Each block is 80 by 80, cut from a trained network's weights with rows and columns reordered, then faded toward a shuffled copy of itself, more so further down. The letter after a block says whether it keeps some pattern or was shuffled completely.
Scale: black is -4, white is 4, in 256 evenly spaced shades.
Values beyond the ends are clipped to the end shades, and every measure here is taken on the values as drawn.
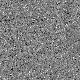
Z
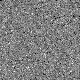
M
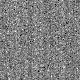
Z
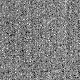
Z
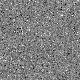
Z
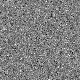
M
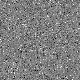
Z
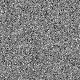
Z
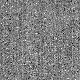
Z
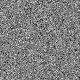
Z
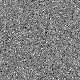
M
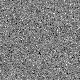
M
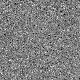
M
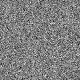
Z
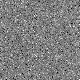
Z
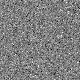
M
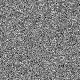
Z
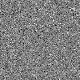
Z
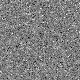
M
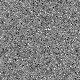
M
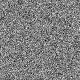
M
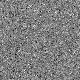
M
